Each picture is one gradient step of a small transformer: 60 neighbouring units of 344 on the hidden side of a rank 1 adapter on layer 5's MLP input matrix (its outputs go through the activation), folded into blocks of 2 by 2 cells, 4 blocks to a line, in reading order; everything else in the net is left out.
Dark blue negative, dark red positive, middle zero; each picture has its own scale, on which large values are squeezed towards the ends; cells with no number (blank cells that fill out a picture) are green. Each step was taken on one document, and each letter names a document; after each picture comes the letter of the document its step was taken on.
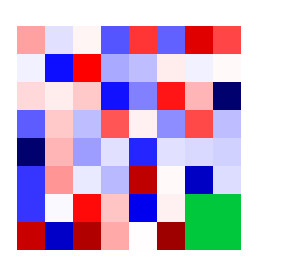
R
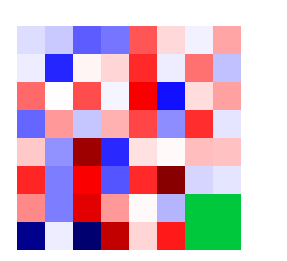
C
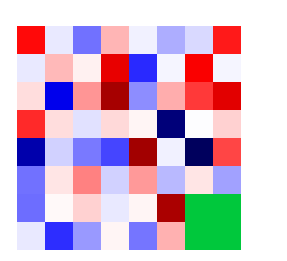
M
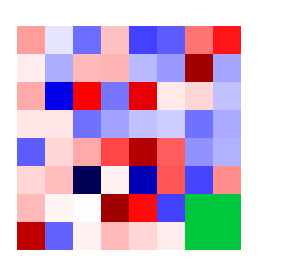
M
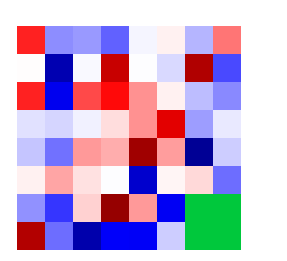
M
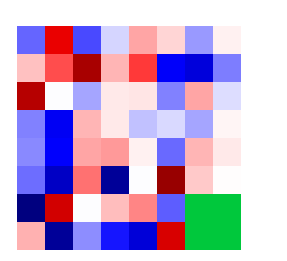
C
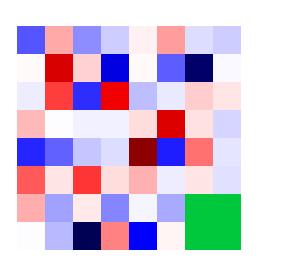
M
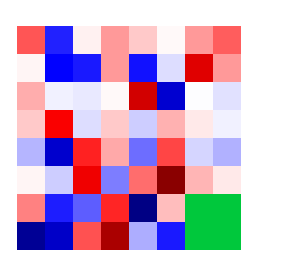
C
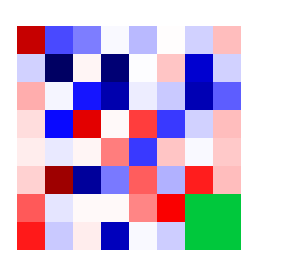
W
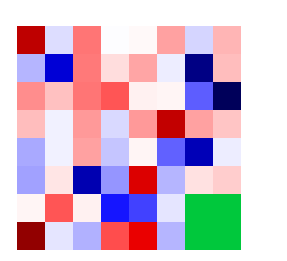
M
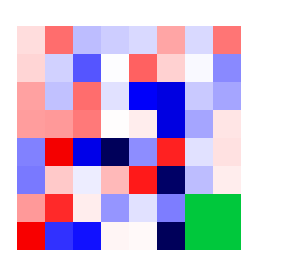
C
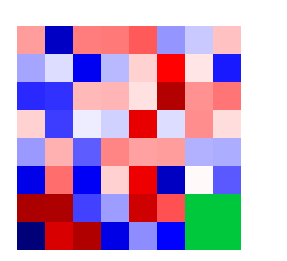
C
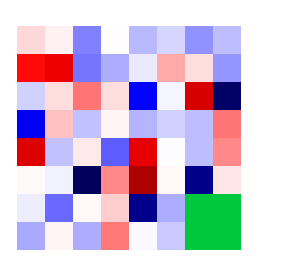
W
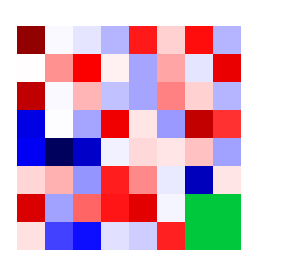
R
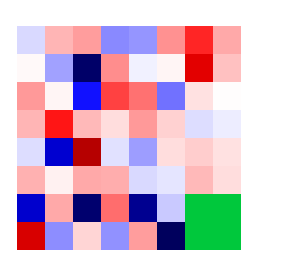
C
